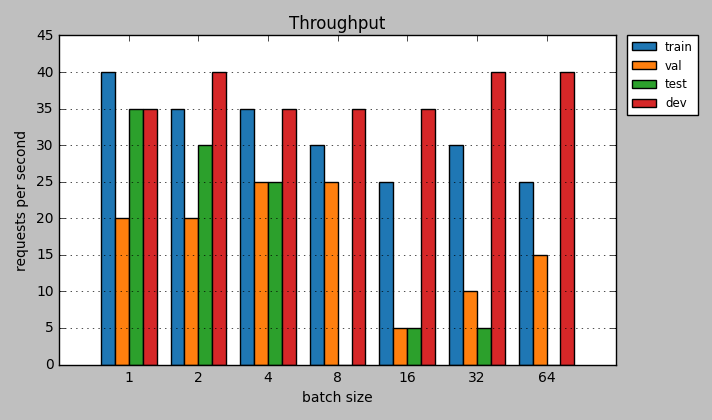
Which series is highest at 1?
train
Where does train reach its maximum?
1
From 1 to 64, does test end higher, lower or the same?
lower
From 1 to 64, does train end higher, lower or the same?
lower
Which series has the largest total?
dev
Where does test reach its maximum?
1
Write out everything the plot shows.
Title: Throughput
x-axis: batch size, ticks 1 2 4 8 16 32 64
y-axis: requests per second, ticks 0 5 10 15 20 25 30 35 40 45
Legend: train, val, test, dev
Values:
train: 40 35 35 30 25 30 25
val: 20 20 25 25 5 10 15
test: 35 30 25 0 5 5 0
dev: 35 40 35 35 35 40 40
